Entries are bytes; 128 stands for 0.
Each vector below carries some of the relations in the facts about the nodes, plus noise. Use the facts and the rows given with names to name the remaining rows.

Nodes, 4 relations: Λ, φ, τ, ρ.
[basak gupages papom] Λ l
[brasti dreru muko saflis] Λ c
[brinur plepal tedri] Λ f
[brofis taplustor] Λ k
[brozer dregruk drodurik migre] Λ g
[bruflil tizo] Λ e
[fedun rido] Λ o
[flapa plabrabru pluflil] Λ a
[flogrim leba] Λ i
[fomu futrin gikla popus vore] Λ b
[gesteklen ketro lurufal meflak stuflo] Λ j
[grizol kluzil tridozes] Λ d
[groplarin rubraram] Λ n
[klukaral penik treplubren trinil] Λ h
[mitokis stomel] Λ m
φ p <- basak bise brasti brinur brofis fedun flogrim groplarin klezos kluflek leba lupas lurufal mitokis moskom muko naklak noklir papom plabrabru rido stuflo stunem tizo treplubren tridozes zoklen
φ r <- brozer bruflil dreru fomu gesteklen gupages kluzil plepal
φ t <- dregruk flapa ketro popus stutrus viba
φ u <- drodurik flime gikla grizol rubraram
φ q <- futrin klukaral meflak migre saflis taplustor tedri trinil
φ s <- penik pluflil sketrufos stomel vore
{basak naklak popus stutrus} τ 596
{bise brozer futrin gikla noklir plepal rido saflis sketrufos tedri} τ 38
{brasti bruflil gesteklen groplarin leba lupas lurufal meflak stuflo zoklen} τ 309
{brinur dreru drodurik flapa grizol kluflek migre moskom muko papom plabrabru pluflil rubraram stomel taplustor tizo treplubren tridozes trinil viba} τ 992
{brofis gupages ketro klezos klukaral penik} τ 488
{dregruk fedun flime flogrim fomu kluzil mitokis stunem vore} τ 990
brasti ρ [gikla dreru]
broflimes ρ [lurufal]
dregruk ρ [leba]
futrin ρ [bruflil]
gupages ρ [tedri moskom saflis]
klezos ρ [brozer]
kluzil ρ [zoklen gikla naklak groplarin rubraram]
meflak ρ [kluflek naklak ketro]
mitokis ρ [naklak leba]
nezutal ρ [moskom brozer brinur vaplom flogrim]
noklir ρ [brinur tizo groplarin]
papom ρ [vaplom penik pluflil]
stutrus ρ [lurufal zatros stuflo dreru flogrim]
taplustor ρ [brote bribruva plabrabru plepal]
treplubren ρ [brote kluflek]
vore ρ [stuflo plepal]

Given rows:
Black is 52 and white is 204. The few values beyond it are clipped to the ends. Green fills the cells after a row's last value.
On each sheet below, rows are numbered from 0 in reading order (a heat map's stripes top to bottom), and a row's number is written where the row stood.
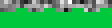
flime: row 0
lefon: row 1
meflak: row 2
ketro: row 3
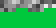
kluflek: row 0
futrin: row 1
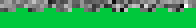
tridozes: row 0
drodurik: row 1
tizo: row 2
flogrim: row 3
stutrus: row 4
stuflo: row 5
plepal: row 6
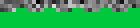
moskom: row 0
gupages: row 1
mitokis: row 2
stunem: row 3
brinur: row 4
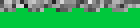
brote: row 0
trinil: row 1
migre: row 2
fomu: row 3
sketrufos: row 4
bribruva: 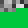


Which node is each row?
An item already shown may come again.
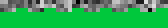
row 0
pluflil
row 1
mitokis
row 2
rubraram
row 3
klezos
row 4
trinil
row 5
kluzil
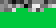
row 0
vaplom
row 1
brasti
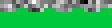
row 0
muko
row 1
bruflil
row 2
klukaral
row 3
dregruk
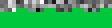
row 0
groplarin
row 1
meflak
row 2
stomel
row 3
brofis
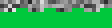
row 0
dreru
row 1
dregruk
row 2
tridozes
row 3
gikla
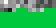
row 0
gesteklen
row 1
penik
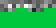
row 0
basak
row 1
brofis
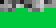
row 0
broflimes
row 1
zoklen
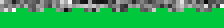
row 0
saflis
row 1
tizo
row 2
meflak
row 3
nezutal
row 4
vore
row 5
moskom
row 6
naklak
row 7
papom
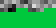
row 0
taplustor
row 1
lupas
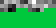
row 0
taplustor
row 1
gesteklen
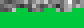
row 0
moskom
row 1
plabrabru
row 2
naklak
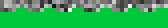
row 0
lupas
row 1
zatros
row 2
brozer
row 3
popus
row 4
tedri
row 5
noklir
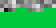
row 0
leba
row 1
muko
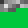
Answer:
treplubren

